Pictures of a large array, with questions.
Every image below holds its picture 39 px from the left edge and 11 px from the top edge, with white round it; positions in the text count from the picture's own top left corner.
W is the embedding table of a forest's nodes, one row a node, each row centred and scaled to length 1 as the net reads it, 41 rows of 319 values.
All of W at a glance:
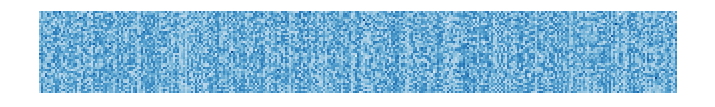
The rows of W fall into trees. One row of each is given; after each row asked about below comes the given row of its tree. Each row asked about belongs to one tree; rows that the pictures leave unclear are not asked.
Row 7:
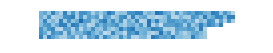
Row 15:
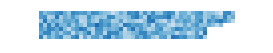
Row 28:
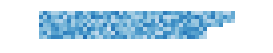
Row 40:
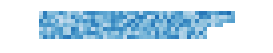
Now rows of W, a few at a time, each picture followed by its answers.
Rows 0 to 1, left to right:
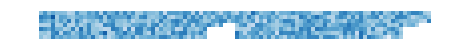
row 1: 40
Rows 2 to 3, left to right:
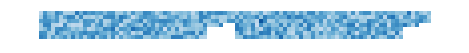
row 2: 40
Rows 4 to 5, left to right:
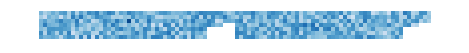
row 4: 7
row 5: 15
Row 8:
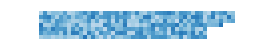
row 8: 28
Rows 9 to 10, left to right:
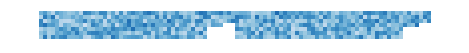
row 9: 40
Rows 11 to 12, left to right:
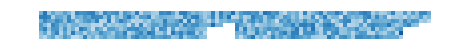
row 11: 28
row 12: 15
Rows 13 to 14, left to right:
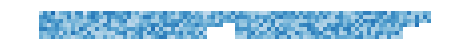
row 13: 28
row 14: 28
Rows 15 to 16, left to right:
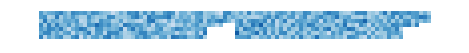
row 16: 7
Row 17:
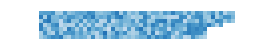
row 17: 28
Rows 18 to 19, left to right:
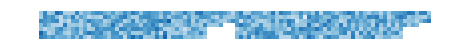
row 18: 40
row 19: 40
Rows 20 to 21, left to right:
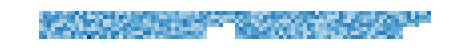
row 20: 40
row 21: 28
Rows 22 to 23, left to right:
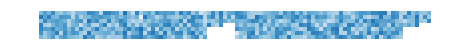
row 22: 28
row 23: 28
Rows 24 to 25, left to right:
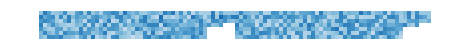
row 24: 28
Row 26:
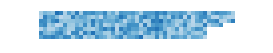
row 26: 40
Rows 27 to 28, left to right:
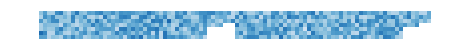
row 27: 40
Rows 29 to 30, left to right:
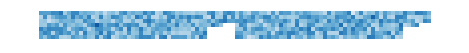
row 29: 15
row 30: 40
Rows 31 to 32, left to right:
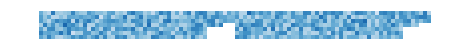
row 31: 7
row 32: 7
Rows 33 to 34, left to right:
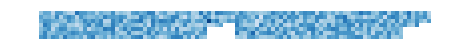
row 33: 40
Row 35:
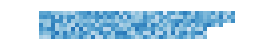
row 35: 28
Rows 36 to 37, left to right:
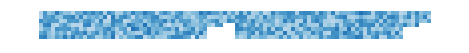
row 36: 40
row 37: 28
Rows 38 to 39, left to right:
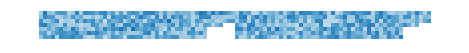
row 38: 40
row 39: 28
